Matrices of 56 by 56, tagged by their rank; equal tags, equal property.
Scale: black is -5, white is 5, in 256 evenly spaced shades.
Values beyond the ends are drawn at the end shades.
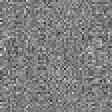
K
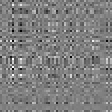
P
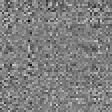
K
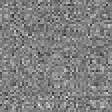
K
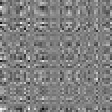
P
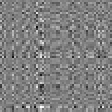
P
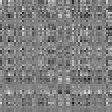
P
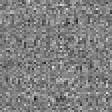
K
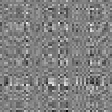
P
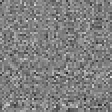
K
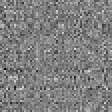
K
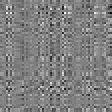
P
